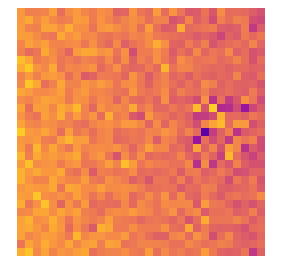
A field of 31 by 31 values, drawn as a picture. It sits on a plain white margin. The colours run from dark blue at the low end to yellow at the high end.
The field climbs toward the left. No row or column stands out. An odd patch, rougher than its surroundings, sits in the middle right. Values change most from cell to cell in the middle right. Overall the values sit about 70% of the way up the scale.
